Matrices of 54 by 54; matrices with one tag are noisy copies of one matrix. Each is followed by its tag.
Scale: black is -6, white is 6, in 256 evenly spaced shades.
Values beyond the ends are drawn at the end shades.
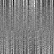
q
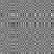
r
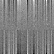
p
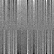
p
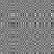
r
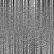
q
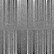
p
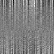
q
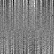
q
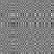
r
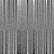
p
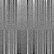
p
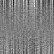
q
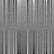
p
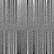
p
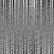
q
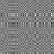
r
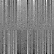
p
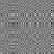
r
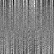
q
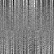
q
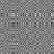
r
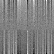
p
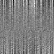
q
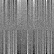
p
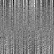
q
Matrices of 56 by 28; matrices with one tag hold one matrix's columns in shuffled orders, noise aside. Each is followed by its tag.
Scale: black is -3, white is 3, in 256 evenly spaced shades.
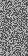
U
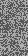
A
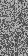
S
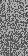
S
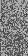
S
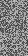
A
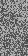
S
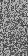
S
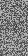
A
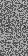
A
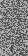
U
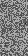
A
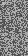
A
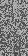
S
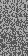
S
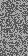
A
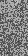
S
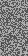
U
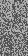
S
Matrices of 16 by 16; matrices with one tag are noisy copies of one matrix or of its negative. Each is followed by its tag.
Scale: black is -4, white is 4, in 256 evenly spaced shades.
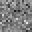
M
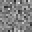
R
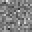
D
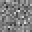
D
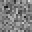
R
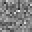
D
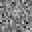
M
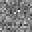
D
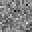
M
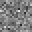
D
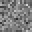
M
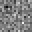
R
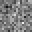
R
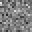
M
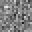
R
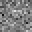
M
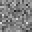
M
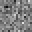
R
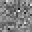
D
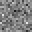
M
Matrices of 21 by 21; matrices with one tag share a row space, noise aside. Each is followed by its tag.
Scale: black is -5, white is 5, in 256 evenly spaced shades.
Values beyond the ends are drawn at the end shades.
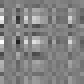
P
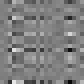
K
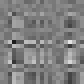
K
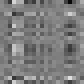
K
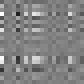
P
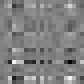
K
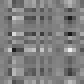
K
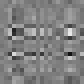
K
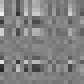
P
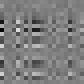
P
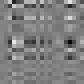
K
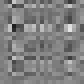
K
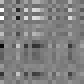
P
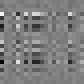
P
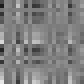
P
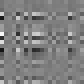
P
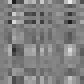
K
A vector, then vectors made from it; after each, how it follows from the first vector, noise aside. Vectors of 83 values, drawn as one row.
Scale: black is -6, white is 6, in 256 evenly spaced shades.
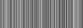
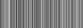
reversed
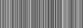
wrapped around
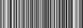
scaled up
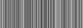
wrapped around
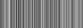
reversed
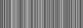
wrapped around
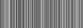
reversed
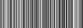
scaled up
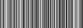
scaled up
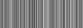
wrapped around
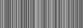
wrapped around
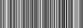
scaled up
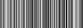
scaled up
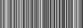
scaled up
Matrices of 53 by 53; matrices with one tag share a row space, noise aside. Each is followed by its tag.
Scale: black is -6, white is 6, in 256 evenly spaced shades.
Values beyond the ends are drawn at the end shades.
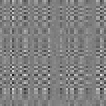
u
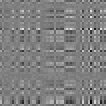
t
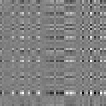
t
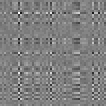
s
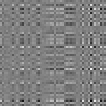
t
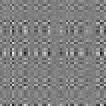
u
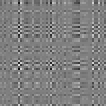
s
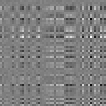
t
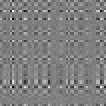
u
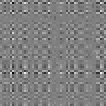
u
